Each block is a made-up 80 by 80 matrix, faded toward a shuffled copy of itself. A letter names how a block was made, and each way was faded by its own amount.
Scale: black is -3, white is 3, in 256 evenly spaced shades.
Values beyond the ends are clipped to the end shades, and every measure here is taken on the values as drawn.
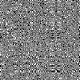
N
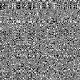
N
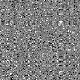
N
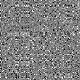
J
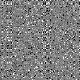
J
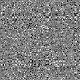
N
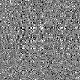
N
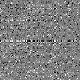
J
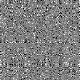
J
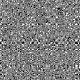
N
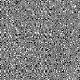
J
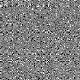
N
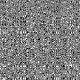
N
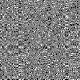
J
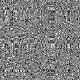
J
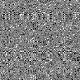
N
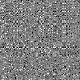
J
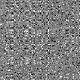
J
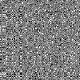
N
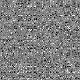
N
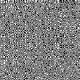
N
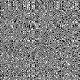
J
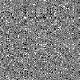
N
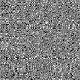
N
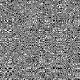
N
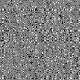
J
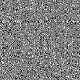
N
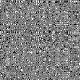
J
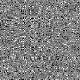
N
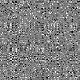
J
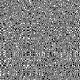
N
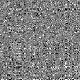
N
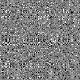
N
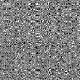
N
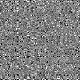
N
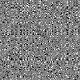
J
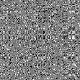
J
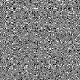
N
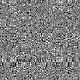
J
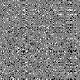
J
